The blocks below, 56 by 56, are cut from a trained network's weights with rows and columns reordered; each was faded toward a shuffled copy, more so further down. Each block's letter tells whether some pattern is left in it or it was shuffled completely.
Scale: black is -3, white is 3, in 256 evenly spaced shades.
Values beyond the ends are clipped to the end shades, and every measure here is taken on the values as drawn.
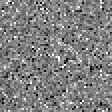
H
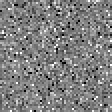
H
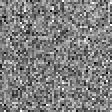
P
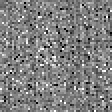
P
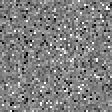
H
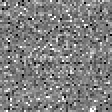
P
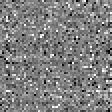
P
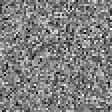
H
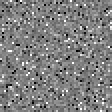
H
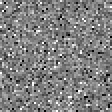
H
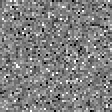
H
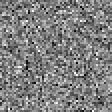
P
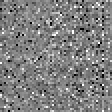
P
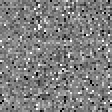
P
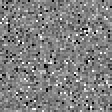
H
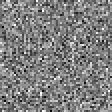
P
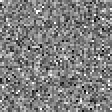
H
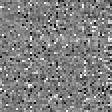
P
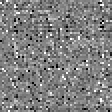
P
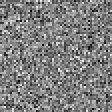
P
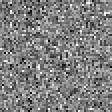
P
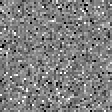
H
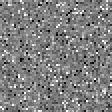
H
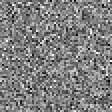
P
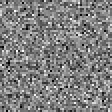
H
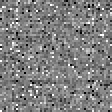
P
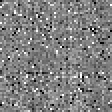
P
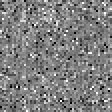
P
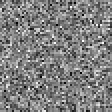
P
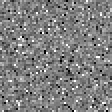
H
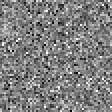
P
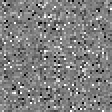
P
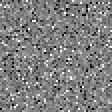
H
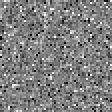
H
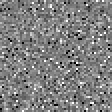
H
